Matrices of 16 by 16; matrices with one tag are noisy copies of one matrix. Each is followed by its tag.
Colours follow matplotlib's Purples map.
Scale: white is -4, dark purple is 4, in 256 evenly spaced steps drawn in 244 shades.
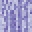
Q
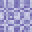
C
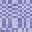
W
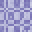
C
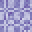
C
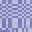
W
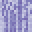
Q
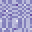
W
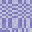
W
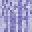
Q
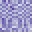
W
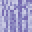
Q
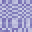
W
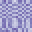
W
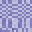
W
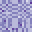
W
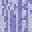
Q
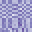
W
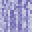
Q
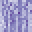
Q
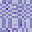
W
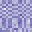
W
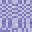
W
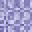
C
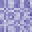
C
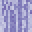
Q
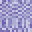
W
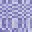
W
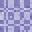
C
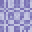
C
